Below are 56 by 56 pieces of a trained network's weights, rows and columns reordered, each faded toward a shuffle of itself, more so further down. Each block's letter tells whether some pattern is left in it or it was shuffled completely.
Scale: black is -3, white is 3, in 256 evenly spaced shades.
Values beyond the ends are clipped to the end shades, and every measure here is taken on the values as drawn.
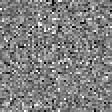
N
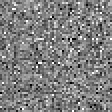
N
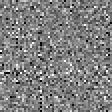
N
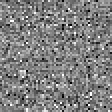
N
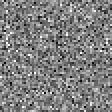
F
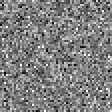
F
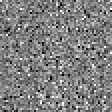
N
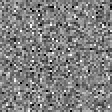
N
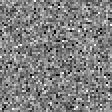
F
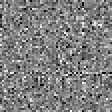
N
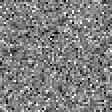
F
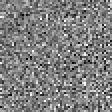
N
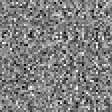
N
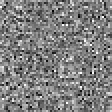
N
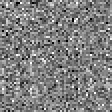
N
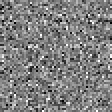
N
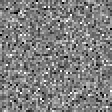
F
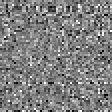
N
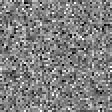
F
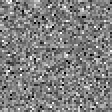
F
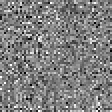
N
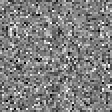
N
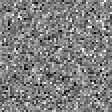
F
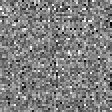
N
